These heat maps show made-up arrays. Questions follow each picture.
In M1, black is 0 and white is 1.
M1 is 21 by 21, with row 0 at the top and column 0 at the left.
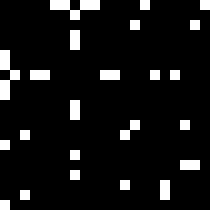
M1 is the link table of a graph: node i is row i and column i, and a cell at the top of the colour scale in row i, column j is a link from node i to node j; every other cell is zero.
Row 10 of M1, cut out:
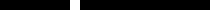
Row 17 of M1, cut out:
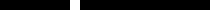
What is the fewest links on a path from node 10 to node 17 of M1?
2
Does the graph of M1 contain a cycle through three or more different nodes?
yes
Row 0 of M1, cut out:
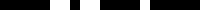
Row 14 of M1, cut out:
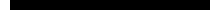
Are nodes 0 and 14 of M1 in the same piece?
yes
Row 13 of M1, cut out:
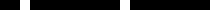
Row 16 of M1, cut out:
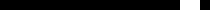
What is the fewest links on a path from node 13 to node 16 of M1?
3
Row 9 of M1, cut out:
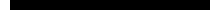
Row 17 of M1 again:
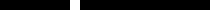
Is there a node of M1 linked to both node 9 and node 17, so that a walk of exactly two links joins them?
no
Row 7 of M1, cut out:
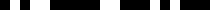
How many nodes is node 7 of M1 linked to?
7
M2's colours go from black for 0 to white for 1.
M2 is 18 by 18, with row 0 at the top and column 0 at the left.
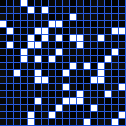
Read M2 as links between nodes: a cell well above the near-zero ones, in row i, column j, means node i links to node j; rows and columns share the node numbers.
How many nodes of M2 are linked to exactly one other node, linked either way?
2
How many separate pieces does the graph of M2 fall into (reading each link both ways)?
1
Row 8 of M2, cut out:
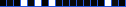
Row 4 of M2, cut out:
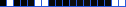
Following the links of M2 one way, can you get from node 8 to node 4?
yes
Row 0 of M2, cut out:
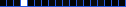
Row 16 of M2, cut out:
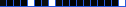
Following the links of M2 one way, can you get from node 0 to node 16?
yes
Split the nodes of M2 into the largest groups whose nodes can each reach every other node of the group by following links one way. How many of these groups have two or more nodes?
1
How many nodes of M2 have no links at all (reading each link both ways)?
0
